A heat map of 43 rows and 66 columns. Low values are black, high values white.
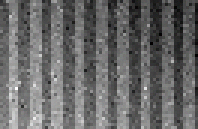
The ninth with the lowest average is the top right. Upright stripes repeat 9 times across the table. Overall the values sit about 40% of the way up the scale. There is an overall slope up to the bottom left. The bottom left is the ninth with the highest average.
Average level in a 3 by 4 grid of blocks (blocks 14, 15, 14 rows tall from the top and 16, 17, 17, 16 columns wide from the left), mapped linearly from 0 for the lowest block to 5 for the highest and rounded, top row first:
3 2 1 0
4 3 2 1
5 4 4 2
